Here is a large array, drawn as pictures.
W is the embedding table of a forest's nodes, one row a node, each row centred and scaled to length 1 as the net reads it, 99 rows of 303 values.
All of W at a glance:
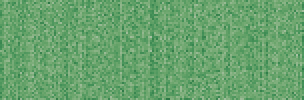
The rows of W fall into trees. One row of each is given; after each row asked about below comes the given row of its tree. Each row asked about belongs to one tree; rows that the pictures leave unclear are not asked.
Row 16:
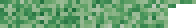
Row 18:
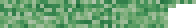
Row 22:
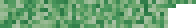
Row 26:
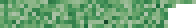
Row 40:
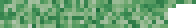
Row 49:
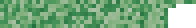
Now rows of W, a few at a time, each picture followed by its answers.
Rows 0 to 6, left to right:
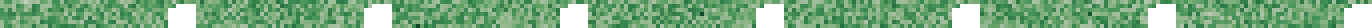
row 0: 40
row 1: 22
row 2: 49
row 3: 49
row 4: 40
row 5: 16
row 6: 18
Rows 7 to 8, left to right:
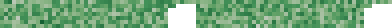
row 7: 40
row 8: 18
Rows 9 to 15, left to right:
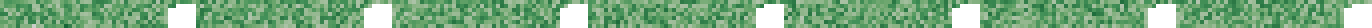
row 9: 16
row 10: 26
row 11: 26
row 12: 16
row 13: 40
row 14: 22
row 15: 22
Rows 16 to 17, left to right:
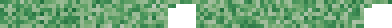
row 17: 40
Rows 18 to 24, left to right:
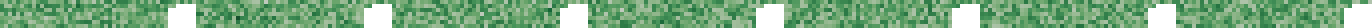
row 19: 16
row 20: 18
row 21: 49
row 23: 40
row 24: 49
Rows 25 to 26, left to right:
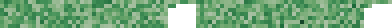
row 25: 16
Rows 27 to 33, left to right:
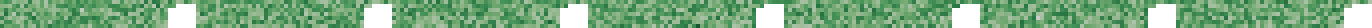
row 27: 26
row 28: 26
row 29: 22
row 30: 49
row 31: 40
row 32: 49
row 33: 26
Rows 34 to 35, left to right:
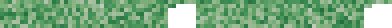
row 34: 40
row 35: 26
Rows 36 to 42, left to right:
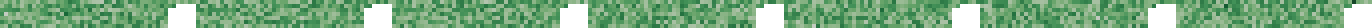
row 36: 18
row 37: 18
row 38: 18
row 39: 16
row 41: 16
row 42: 22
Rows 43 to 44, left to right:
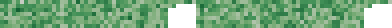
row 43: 49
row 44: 49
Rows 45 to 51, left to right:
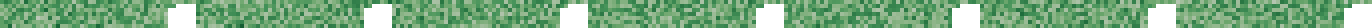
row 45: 22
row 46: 40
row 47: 26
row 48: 18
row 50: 18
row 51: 18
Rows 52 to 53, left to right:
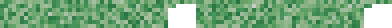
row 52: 40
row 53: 16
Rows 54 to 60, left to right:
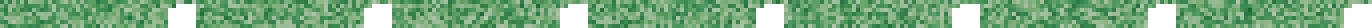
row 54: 49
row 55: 26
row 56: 22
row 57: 49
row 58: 22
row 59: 26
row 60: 26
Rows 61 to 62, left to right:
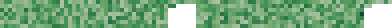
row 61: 40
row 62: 26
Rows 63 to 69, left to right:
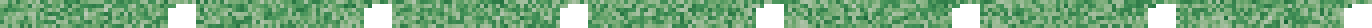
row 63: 18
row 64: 49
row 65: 26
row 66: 49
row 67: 40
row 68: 40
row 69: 22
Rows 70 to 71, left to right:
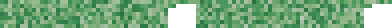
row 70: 16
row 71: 22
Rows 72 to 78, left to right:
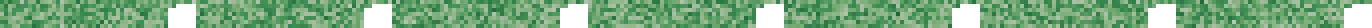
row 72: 49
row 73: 26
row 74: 49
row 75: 18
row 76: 49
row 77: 18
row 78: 16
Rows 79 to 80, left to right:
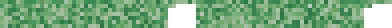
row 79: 26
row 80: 22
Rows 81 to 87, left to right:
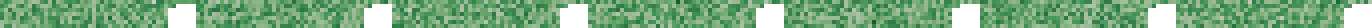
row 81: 40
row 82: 49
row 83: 22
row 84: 49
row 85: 18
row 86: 16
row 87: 18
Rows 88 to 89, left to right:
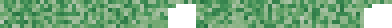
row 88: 22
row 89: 22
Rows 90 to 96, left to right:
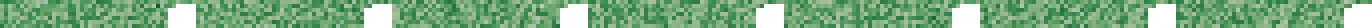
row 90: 26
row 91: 18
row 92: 22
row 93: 16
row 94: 26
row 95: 49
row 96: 16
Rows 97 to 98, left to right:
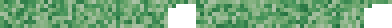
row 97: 22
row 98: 49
